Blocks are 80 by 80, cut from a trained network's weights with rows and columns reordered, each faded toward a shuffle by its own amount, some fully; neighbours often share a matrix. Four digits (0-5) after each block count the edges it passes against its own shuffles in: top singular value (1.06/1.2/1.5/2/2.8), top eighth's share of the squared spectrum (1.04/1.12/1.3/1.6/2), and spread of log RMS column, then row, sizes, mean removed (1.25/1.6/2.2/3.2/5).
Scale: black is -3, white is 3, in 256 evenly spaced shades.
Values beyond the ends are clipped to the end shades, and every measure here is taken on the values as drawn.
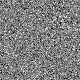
0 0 0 0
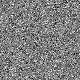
2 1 0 0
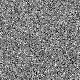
0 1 0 0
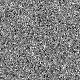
0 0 0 0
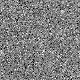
1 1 1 0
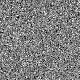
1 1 0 0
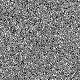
0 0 0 0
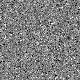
0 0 0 0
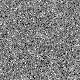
0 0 0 0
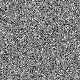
0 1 0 0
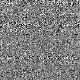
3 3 1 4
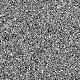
1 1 0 0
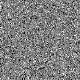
2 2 2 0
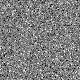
1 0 0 0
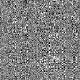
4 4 3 1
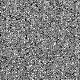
1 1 0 1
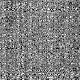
3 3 0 3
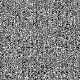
2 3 0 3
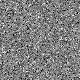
1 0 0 0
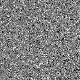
2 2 1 0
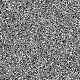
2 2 0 0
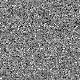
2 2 0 2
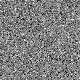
1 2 0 1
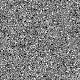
1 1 0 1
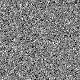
1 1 0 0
